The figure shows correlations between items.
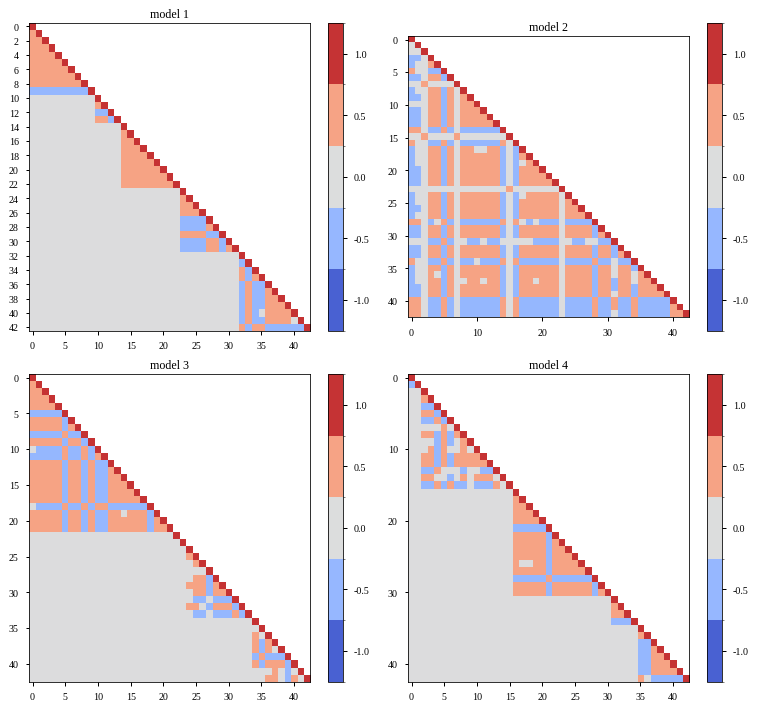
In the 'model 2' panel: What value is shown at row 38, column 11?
0.5
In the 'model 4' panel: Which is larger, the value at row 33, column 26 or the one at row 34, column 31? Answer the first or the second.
the first
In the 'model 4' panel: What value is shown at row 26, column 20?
0.5
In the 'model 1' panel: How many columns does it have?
43
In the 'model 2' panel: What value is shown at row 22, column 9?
0.5
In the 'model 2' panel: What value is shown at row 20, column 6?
0.5
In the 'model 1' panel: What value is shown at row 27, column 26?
-0.5
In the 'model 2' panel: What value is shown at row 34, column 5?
0.5
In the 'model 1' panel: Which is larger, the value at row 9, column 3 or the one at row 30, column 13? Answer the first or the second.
the second
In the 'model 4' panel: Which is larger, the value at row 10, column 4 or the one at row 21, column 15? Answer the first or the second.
the second
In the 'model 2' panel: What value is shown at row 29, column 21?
0.5
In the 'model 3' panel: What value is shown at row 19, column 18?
-0.5
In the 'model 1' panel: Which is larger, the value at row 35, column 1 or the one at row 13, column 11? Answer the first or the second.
the second
